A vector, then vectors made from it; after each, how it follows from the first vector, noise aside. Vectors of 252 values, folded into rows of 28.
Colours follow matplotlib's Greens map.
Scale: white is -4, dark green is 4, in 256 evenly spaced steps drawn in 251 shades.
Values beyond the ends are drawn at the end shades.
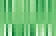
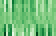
negated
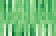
copied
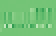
partly zeroed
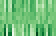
negated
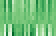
copied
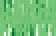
partly zeroed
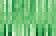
negated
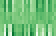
copied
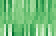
copied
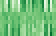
reversed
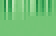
partly zeroed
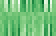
reversed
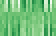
reversed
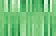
reversed
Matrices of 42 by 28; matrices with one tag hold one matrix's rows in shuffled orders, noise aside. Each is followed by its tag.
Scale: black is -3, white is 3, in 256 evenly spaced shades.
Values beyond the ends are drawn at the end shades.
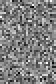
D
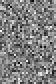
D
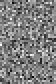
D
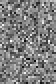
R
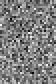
D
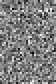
D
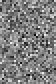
R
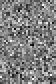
D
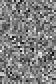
D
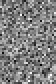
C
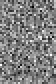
D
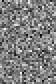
C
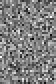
D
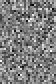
D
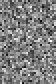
C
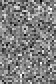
C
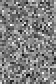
R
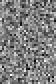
R
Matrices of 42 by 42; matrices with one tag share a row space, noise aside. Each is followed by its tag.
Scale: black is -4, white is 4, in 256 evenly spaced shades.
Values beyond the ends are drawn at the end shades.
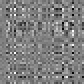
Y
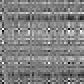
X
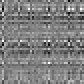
X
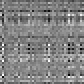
X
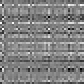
X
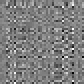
Y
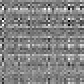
X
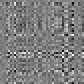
Y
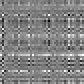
X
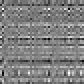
X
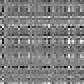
X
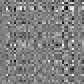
Y
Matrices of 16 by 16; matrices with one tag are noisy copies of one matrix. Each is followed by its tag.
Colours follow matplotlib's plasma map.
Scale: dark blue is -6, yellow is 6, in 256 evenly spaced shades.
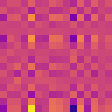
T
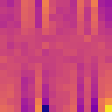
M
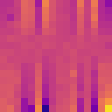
M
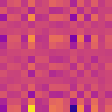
T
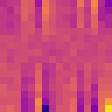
M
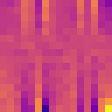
M
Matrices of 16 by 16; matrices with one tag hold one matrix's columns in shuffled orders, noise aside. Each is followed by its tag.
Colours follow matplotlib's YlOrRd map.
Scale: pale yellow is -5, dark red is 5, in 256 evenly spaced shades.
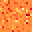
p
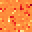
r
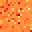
p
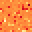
r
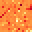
r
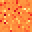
p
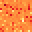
r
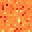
r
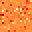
p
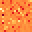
p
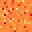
p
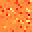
p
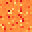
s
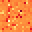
s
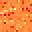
p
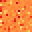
s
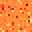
r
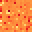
s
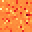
p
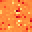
s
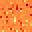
r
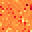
r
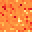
r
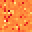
s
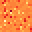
s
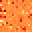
s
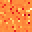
p
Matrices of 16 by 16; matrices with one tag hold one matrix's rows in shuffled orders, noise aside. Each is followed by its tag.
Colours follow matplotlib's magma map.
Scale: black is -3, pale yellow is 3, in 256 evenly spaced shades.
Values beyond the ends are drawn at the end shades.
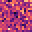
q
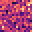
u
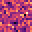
q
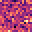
q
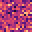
q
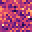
u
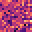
q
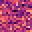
u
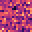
u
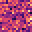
u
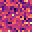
q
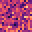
q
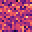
q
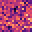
q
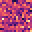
u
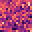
u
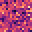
u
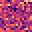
q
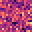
u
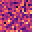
q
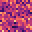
u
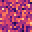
u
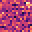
u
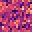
u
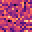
q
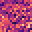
u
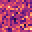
q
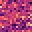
u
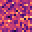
q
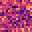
u
